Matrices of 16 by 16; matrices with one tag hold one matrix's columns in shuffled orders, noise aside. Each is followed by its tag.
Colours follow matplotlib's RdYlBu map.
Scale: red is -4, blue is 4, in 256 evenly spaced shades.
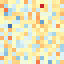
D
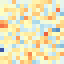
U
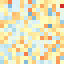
D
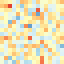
D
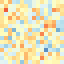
U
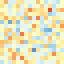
U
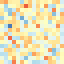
D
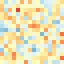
U
